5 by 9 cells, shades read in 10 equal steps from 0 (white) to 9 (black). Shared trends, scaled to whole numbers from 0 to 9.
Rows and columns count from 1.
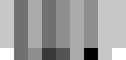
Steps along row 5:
up down up down down up down down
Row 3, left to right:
2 5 3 5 4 3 4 2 2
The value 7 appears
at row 5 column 4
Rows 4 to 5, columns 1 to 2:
2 5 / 0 5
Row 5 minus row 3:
-2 0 1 2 2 0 5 0 -2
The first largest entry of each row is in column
2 2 2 2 7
